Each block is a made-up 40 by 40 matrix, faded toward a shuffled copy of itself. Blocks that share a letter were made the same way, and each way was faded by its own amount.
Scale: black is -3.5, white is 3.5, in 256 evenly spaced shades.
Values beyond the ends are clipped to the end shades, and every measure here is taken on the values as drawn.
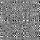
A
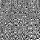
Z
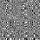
A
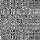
A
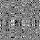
A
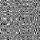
A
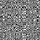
A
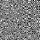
Z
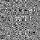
Z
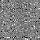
Z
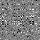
Z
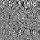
A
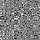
Z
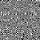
Z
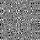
A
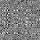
A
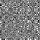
A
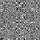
A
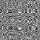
A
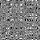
A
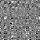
A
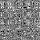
Z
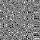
A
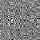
A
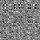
A
